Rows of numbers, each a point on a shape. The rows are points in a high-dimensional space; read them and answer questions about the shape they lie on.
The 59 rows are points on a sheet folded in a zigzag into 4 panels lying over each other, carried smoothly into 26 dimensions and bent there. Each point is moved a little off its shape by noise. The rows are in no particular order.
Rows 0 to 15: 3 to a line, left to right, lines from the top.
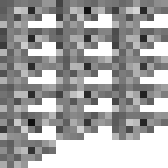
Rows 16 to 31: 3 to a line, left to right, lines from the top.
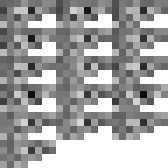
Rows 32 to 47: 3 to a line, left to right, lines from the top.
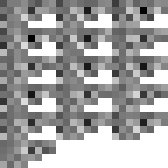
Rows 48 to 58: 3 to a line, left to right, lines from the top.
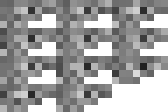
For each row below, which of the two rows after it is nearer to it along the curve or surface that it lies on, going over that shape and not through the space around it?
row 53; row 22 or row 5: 22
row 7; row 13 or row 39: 13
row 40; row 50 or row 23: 23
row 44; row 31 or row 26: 26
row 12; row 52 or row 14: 52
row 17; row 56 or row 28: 28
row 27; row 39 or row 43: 39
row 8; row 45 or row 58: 45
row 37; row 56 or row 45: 45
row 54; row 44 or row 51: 44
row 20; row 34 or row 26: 26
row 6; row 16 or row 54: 54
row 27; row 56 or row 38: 56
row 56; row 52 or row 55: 52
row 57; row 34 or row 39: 34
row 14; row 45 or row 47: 47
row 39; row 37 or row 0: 37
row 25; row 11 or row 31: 11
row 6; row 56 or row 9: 56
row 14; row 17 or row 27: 17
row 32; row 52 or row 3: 52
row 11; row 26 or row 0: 26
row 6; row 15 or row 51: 15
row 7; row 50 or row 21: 21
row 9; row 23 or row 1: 23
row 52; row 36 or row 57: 36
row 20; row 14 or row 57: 14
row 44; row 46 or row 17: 46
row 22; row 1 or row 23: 23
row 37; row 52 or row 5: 52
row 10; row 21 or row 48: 21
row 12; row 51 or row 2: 51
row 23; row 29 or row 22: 29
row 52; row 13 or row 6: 6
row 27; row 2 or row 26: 26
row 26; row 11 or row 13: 11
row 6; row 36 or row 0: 36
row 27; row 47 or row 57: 47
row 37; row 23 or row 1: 23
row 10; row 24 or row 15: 24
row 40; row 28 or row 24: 28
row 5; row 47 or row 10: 10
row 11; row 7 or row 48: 48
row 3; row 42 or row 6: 42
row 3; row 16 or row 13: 16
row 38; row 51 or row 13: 13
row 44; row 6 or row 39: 39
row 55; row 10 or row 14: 10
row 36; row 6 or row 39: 39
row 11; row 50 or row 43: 43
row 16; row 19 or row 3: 3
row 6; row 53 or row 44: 53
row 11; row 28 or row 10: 28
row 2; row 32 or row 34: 34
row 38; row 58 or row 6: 6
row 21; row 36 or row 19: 19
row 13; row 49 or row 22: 49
